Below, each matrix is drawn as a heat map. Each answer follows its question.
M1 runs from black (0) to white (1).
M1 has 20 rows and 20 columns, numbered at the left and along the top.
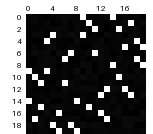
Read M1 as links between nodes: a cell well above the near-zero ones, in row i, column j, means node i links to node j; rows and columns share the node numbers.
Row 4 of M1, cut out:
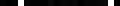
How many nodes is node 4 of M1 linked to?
2
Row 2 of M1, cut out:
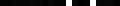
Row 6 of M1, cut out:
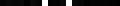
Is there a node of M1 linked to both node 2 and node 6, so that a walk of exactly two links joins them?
yes
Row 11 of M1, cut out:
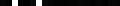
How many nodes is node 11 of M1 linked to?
2
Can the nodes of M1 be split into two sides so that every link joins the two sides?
yes
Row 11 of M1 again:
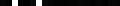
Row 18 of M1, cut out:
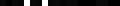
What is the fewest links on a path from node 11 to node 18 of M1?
3
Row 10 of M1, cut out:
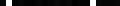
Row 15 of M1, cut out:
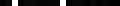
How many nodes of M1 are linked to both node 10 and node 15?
0
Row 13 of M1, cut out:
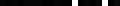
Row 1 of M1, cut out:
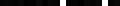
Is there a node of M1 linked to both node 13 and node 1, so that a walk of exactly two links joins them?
yes
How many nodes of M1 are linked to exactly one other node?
0
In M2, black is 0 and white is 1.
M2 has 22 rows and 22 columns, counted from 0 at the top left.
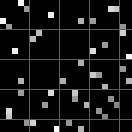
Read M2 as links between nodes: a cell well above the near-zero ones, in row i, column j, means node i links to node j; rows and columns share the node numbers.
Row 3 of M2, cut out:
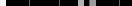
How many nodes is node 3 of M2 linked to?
3
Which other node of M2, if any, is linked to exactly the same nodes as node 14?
node 7
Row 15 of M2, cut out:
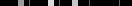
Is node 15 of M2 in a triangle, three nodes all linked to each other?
no
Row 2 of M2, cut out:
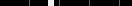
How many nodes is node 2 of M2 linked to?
1
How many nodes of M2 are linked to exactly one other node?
8
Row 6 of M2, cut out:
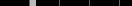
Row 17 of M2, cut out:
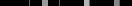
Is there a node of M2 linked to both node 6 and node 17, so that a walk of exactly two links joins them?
no
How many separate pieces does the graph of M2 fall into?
1
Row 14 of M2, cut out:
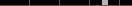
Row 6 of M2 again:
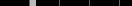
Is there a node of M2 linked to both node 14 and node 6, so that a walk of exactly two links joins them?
no
